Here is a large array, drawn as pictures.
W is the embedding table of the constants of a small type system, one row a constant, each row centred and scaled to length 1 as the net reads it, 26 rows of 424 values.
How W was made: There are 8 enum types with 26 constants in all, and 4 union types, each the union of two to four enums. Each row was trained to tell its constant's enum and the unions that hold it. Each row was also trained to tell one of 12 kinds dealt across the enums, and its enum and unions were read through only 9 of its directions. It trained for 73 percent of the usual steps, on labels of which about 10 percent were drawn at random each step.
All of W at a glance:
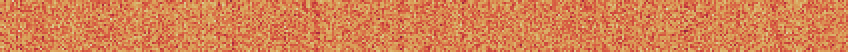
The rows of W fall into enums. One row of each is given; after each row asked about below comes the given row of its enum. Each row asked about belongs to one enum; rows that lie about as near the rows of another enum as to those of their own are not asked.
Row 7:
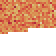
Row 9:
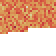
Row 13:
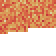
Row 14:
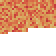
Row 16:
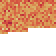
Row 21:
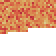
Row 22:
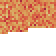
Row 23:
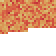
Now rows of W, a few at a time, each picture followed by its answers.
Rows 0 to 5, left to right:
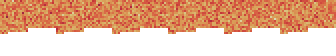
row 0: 23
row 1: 22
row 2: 16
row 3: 16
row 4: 14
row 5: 16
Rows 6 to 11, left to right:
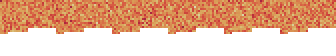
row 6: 21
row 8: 21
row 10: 16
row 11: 21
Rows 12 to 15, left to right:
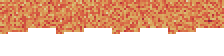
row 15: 23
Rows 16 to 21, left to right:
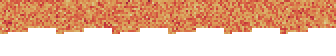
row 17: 13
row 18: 22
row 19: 22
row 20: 9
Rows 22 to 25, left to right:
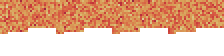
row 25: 21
